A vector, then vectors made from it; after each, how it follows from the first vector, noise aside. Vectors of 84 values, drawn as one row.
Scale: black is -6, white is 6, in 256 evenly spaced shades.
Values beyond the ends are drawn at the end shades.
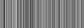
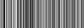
scaled up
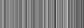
wrapped around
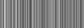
sign-scrambled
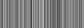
wrapped around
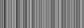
sign-scrambled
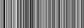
scaled up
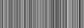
reversed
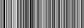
scaled up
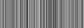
wrapped around
